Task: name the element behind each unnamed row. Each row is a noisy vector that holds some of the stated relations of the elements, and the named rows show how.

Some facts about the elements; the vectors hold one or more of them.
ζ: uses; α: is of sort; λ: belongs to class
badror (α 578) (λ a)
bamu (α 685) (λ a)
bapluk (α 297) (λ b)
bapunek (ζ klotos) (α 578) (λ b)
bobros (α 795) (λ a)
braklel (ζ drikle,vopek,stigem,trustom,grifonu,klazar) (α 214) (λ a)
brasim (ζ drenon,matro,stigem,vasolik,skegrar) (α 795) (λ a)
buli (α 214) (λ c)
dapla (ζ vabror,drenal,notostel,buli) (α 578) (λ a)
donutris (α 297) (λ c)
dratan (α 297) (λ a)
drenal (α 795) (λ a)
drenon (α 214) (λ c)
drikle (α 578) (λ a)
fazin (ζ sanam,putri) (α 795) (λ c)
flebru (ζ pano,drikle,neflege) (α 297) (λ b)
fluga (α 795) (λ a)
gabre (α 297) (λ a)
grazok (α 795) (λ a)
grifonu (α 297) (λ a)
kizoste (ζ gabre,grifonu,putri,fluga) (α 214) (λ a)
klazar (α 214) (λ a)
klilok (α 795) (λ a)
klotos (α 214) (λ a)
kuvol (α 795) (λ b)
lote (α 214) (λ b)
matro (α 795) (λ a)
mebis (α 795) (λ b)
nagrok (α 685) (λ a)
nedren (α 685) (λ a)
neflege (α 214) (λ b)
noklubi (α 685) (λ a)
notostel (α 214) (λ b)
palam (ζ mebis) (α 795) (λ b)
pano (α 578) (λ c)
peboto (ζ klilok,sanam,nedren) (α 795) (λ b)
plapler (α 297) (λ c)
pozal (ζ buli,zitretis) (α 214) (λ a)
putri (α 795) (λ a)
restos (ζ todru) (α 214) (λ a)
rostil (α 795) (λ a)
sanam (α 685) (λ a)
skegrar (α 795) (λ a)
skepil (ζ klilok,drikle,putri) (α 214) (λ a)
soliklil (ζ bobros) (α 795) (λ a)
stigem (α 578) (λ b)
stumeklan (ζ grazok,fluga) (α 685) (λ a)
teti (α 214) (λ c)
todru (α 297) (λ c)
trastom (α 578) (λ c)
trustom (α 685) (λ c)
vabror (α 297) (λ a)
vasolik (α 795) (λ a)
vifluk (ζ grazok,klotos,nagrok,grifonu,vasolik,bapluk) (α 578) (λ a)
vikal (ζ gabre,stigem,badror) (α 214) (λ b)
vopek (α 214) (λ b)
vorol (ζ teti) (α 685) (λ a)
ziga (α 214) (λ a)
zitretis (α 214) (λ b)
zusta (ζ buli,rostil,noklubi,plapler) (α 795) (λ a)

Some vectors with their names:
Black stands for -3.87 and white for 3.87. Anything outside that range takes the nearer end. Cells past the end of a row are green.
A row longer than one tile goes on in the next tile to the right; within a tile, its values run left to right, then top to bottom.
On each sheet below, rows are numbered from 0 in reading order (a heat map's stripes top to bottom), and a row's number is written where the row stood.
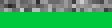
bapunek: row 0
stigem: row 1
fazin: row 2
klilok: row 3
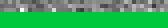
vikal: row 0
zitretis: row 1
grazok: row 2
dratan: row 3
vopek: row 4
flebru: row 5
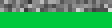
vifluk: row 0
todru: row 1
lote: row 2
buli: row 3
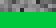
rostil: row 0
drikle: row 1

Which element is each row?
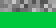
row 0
trustom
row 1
peboto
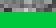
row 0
pozal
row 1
vorol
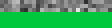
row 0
nagrok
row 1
dapla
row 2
kizoste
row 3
bapluk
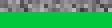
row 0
stumeklan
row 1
gabre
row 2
grifonu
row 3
vabror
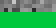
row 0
teti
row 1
ziga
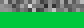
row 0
pano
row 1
plapler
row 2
trastom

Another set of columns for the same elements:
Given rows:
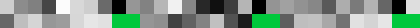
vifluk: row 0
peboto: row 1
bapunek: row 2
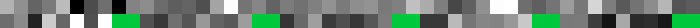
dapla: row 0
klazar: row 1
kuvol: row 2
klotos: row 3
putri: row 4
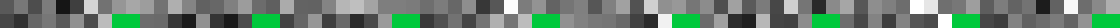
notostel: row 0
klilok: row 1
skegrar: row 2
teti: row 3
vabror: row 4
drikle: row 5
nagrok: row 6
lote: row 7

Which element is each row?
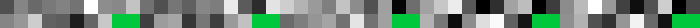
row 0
bapluk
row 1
stigem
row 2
soliklil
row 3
skepil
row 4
fazin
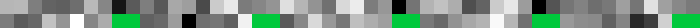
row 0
restos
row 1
trustom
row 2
brasim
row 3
braklel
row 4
dratan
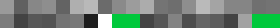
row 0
noklubi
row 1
bobros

